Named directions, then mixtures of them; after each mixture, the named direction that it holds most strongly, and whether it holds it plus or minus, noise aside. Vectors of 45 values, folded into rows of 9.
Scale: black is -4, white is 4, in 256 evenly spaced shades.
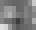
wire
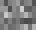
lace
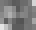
wire, plus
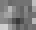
wire, plus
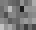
lace, minus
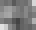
wire, plus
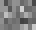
lace, plus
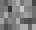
lace, plus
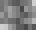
wire, plus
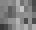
wire, minus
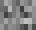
lace, minus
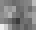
wire, plus
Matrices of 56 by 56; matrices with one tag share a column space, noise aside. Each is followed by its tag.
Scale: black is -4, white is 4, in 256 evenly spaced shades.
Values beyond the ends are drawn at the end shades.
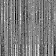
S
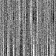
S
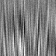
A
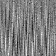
A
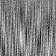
A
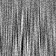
A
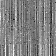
S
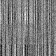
S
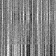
S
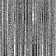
S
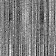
S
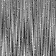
A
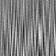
A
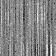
S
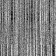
S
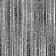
S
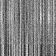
S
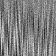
A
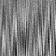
A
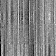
S
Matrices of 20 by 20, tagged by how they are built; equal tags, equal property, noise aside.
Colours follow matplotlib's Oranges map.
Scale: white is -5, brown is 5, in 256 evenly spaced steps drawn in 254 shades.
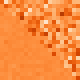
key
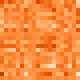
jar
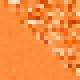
key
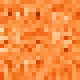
jar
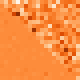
key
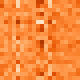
jar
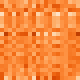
jar
